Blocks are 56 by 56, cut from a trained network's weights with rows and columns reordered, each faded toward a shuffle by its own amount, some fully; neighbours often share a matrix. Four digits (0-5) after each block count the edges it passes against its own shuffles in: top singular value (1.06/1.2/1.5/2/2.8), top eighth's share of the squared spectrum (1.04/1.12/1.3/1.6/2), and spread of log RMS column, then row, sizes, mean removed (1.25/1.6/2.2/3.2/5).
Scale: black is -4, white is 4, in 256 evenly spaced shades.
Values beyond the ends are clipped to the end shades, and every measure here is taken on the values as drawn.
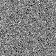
1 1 0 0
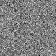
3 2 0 0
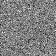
0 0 0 0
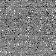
2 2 2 0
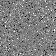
0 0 0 0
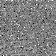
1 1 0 0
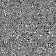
0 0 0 0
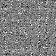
2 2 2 0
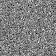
0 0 0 0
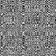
4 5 3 2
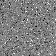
0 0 0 0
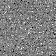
0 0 0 0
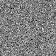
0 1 0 0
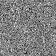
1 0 0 0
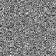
3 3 2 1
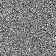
0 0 0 0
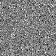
2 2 1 1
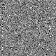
2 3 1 1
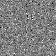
1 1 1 0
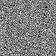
2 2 0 0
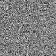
3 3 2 0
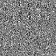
3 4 2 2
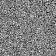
1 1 0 0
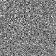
2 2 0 1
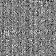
3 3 0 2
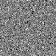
2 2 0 0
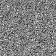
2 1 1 0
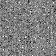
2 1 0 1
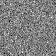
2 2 0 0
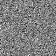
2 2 0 0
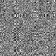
4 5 2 2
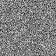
1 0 0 0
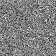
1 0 0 0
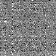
2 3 2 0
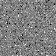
0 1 1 0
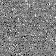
0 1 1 0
